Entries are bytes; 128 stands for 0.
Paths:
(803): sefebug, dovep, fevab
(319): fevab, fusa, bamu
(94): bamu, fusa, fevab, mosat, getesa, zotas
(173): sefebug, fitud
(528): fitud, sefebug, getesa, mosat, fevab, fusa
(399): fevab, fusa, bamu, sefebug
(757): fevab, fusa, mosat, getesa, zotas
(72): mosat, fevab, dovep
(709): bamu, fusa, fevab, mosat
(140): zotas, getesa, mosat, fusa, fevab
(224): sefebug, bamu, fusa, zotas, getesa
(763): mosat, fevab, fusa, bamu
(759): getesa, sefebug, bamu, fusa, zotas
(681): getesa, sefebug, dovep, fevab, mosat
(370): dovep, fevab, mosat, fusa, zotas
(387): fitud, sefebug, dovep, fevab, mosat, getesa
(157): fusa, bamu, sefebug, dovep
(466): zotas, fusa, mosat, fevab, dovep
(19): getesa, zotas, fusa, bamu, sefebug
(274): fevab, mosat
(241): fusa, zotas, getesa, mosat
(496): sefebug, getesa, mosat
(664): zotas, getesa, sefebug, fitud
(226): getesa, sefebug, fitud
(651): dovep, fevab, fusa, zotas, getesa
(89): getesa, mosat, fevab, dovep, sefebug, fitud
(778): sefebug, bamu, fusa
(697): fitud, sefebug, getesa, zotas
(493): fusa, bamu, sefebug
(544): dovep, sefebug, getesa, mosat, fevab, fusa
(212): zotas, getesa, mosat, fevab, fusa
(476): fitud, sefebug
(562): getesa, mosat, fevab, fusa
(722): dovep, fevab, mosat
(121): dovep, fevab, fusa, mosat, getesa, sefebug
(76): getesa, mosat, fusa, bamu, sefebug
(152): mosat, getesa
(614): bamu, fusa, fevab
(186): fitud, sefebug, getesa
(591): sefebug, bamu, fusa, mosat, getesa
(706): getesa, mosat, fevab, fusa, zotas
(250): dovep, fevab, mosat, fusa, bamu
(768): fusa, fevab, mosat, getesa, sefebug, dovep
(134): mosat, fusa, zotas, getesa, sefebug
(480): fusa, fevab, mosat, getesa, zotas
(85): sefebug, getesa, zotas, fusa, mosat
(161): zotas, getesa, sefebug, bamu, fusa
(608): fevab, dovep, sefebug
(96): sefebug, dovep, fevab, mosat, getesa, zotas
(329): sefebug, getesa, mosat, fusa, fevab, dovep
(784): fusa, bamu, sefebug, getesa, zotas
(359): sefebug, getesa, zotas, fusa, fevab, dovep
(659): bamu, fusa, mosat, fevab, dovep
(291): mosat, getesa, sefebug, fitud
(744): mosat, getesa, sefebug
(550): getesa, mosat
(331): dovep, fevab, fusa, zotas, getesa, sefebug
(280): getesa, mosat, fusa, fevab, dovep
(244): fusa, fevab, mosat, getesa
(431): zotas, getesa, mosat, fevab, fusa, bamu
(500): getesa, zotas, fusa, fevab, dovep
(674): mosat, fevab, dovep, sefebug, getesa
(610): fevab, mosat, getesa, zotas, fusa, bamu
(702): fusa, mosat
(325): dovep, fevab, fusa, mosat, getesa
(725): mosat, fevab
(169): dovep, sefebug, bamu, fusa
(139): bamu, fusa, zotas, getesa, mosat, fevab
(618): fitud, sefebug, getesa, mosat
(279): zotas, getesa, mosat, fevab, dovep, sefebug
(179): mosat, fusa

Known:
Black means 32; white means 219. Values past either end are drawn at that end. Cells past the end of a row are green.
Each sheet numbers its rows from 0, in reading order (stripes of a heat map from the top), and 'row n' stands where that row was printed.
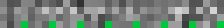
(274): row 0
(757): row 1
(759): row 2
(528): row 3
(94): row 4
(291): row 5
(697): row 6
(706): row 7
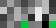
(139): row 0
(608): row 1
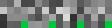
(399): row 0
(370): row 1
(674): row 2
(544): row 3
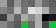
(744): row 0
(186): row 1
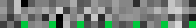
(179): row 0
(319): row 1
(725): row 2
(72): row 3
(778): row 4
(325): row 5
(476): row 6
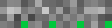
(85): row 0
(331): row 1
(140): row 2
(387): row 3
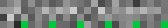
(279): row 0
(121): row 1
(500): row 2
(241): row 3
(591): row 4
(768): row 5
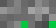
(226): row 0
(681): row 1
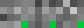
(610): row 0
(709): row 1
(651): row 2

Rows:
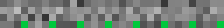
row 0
(96)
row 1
(763)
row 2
(76)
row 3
(431)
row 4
(480)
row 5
(659)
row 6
(161)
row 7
(212)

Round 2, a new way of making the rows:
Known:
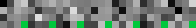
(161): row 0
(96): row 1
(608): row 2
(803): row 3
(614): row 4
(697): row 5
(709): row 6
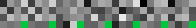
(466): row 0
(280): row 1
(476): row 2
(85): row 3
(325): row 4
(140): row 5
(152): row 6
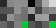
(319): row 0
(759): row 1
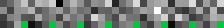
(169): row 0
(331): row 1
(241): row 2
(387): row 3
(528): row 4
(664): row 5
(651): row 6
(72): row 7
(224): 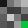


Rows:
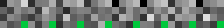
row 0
(763)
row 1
(725)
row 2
(250)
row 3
(618)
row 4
(480)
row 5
(431)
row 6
(76)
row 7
(757)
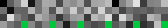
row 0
(94)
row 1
(550)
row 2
(744)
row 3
(279)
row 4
(706)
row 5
(186)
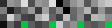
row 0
(370)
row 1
(674)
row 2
(139)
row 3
(681)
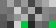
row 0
(173)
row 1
(544)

